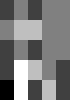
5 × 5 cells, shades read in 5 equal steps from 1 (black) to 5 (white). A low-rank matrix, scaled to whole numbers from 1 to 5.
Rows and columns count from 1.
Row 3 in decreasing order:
3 3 3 2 2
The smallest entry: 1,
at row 5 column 1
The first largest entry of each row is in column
2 2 2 2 2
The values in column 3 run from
2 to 4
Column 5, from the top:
3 3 3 2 2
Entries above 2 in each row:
3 5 3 3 2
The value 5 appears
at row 4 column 2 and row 5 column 2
